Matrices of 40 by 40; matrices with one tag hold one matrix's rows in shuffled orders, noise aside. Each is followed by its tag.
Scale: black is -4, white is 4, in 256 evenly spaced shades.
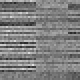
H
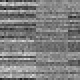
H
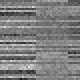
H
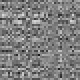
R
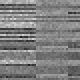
H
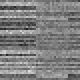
H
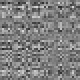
R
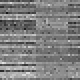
H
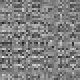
R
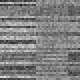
H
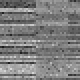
H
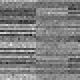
H
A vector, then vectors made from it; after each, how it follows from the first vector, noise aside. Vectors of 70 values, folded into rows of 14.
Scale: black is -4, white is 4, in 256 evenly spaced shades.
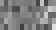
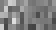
wrapped around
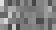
reversed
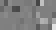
partly zeroed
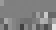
partly zeroed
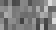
wrapped around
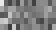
reversed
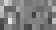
wrapped around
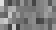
reversed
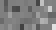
partly zeroed
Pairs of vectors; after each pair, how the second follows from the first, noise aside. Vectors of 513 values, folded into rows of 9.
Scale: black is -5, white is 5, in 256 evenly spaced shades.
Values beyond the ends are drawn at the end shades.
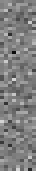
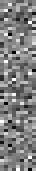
scaled up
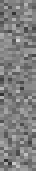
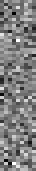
scaled up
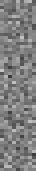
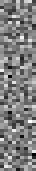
scaled up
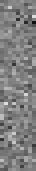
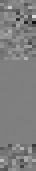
partly zeroed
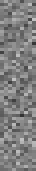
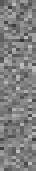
wrapped around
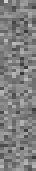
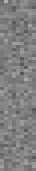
shrunk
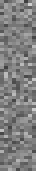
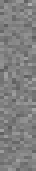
shrunk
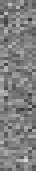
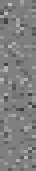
partly zeroed
